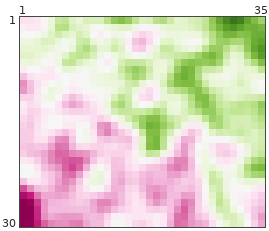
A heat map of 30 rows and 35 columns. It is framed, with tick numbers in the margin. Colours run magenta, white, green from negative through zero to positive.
Lone odd cells: none. Ninth with the lowest average: bottom left. Grain: blotchy. Ninth with the highest average: top right. Slope: up to the top right.
